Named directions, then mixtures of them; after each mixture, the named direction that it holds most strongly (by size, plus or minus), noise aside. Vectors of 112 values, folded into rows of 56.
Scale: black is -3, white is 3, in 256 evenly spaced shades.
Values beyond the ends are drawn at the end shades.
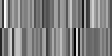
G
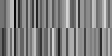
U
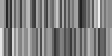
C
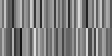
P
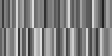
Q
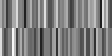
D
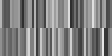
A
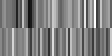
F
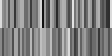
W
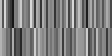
P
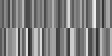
Q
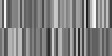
G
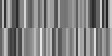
D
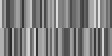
A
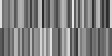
W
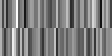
D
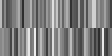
A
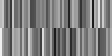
C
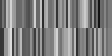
C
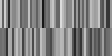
W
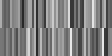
A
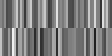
D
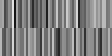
U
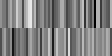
F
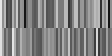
D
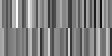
F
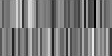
F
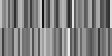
W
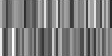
D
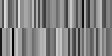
G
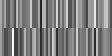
P
